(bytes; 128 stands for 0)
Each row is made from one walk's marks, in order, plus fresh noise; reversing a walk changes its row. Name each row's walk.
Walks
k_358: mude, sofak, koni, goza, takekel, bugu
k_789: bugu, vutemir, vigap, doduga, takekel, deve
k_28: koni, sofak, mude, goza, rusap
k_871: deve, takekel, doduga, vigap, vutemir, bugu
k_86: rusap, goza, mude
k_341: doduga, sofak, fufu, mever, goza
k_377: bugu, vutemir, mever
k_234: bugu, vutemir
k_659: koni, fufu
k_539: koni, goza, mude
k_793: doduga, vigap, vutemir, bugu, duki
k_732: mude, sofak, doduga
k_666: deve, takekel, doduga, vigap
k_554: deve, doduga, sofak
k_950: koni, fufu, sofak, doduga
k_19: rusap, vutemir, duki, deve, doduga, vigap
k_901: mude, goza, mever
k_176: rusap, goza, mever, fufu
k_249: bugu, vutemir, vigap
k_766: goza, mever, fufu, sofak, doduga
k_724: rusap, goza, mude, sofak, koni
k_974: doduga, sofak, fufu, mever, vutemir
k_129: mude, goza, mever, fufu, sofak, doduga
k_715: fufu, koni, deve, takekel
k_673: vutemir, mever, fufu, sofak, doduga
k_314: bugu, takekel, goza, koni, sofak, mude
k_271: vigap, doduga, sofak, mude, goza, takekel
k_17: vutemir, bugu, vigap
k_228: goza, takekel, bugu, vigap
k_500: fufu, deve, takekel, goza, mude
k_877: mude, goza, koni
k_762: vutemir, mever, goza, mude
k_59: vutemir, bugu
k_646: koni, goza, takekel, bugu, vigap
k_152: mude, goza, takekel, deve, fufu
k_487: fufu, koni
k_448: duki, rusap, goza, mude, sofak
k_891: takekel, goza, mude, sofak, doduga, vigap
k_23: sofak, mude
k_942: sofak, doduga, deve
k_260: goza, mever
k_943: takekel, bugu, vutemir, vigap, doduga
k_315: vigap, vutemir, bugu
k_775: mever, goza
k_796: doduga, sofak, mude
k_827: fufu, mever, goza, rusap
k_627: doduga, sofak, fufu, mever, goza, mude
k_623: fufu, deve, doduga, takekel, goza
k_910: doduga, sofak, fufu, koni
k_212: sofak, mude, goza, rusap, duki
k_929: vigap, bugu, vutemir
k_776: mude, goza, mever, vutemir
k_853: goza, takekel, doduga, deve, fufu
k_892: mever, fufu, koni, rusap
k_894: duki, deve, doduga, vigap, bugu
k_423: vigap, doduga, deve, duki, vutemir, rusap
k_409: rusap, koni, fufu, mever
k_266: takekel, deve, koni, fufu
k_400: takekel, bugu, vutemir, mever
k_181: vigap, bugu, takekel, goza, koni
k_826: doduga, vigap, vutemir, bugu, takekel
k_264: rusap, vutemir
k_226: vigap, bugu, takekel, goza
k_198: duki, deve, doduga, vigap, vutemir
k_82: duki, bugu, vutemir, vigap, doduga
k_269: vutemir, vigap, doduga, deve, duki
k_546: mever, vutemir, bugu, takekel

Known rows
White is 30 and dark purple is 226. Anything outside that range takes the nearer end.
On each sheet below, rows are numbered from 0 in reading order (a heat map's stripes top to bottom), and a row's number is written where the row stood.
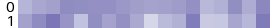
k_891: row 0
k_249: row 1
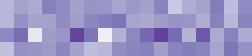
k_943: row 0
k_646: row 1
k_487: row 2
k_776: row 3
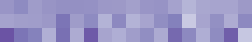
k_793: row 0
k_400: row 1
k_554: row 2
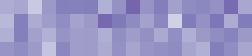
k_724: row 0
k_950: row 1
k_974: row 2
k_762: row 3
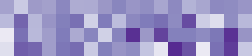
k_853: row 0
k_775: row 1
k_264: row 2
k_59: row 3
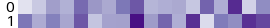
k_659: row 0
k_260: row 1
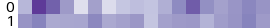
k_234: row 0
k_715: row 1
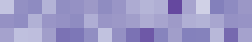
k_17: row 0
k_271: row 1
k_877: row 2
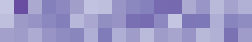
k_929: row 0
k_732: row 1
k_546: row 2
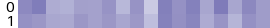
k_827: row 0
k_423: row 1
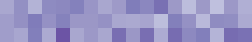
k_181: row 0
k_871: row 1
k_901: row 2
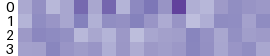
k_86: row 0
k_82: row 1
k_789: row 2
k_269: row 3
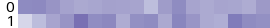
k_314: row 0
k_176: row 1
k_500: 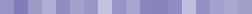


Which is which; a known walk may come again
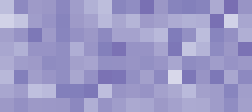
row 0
k_776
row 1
k_266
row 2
k_871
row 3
k_228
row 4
k_129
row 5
k_950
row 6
k_910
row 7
k_271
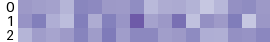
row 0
k_826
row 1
k_539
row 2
k_19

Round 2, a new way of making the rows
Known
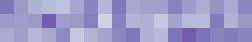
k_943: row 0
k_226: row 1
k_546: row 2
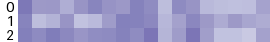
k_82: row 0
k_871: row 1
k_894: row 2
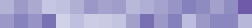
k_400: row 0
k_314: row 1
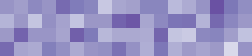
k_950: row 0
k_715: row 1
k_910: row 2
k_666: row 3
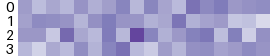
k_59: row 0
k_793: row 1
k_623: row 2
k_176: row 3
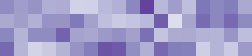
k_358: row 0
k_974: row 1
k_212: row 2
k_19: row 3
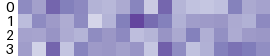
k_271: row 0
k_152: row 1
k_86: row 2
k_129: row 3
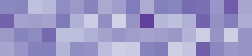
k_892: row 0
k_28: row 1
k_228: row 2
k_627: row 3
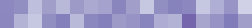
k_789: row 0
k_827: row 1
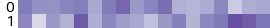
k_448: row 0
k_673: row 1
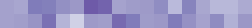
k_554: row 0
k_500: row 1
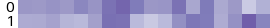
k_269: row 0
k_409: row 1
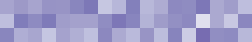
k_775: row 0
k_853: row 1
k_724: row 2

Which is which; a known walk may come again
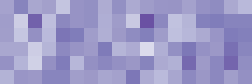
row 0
k_826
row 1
k_129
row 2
k_732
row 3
k_264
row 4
k_827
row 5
k_659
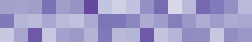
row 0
k_341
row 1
k_871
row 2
k_901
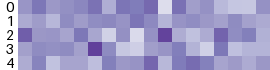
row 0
k_198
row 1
k_487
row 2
k_28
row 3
k_796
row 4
k_266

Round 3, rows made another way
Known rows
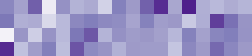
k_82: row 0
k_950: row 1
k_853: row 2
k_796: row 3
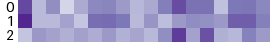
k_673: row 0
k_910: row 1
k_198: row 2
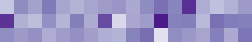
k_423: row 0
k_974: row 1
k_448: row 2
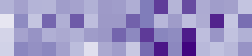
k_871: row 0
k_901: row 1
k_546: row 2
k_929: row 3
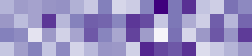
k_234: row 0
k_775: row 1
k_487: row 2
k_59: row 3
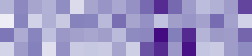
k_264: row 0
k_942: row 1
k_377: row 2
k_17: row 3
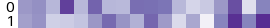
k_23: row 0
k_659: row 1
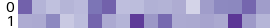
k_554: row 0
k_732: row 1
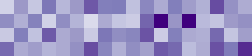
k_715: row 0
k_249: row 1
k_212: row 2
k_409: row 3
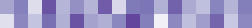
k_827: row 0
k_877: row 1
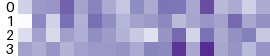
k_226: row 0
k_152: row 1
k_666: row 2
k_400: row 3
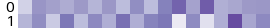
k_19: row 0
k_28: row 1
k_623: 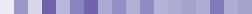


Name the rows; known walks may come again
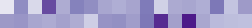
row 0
k_500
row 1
k_793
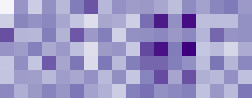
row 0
k_853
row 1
k_929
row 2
k_627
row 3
k_315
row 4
k_776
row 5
k_894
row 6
k_762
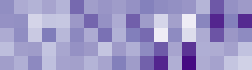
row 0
k_129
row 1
k_659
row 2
k_28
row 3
k_789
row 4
k_826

